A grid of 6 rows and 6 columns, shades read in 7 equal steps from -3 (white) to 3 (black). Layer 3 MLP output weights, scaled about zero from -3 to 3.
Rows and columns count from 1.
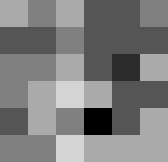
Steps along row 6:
same down up same same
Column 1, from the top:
-1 1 0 0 1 0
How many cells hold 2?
1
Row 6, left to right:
0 0 -2 -1 -1 -1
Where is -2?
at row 4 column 3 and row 6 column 3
